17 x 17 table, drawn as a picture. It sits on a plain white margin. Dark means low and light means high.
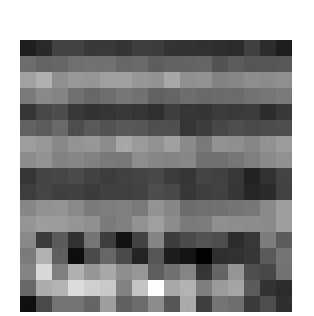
Horizontal stripes repeat 4 times down the table. A horizontal seam about 70% of the way down splits the table, and the top part is calmer. The histogram is bell-shaped. Streaks run across, left to right.
